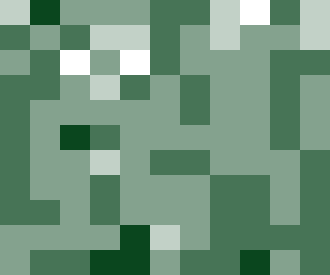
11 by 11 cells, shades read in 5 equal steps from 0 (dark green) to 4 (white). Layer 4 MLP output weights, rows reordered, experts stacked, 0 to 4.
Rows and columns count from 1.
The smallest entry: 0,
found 6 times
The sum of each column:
16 16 20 20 20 19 17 20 19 16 18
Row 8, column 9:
1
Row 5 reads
1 2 2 2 2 2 1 2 2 1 2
